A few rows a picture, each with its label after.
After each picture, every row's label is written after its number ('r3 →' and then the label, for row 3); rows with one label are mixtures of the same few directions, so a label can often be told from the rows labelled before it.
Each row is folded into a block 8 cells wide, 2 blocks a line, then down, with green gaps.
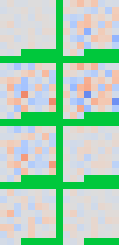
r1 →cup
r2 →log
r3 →log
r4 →log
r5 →log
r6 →log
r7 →cup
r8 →cup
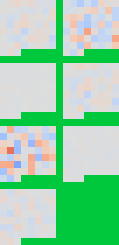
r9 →log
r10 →log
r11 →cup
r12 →log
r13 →cup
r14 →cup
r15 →cup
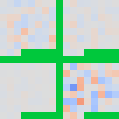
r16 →log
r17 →cup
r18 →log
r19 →cup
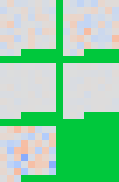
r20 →cup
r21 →log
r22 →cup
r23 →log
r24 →log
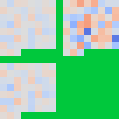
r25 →cup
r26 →log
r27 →cup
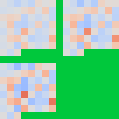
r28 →log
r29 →log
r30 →log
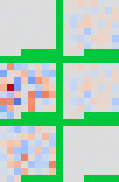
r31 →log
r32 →log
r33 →cup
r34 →log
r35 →log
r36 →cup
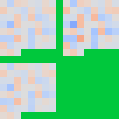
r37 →cup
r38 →cup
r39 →cup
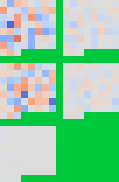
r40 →cup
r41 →cup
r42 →log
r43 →log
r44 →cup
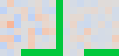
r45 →cup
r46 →log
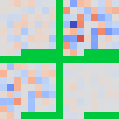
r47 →log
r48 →cup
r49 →cup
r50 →cup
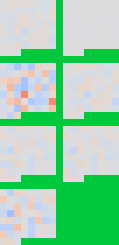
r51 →log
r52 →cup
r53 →log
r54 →log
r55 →cup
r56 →cup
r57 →cup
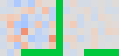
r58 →log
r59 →cup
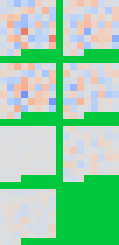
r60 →log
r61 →log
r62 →log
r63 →cup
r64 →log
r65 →cup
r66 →log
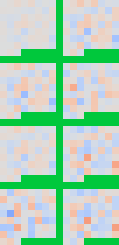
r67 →log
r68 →log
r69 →log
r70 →cup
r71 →log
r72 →log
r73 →cup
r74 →log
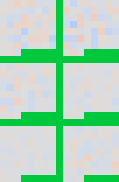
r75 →log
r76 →cup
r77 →cup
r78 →log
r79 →cup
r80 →log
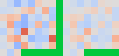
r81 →log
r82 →log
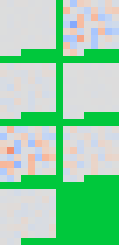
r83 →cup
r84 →cup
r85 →cup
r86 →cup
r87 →cup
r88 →cup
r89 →log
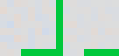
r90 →cup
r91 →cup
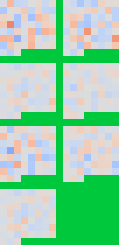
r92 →cup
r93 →log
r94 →log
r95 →cup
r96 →cup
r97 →log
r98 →log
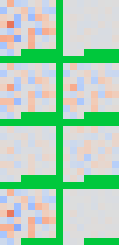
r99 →cup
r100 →log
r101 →cup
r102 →cup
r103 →cup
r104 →log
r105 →cup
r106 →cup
